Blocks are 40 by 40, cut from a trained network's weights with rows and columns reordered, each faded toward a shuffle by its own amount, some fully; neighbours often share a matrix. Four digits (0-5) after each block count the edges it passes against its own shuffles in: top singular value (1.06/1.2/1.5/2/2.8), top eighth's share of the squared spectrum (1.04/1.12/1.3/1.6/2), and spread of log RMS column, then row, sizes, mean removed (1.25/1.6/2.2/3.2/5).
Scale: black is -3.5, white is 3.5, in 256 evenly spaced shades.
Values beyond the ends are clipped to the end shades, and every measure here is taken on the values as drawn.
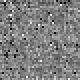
1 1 1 0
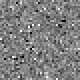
0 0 0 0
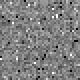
0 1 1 0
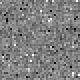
0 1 0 0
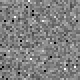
0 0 0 0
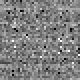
2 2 1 1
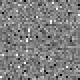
0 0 0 0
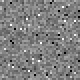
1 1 0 0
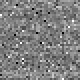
1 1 0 0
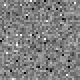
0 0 0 0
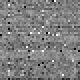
2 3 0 1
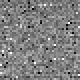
1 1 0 0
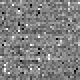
2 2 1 0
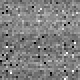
2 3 1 0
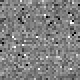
1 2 1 1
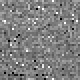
1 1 0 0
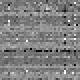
4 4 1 1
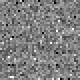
1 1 0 0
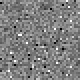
0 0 0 0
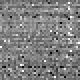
3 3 1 1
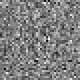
3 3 1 0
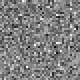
2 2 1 0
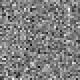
1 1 1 0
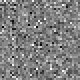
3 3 1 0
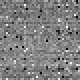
2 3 1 0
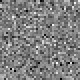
2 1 0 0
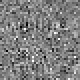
3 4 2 2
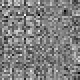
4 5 2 1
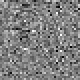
3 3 1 1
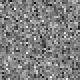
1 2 0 0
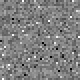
0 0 0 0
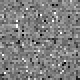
1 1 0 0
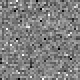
1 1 0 0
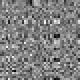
4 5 2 2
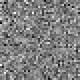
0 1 0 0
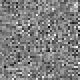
3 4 2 1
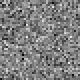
1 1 0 0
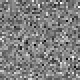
0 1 0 0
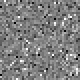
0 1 0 0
